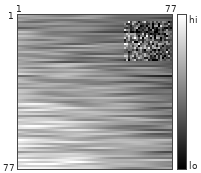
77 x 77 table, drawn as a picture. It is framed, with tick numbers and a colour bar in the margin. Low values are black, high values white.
Mirror symmetry: none. Ninth with the highest average: bottom left. Slope: up to the bottom left. Odd patch: rougher, in the top right. Ninth with the lowest average: top right.
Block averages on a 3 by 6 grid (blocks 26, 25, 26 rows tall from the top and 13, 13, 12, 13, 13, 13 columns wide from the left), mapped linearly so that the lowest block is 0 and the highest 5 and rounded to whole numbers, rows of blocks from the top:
3 2 2 1 1 0 / 4 3 3 3 2 1 / 5 5 4 3 3 2
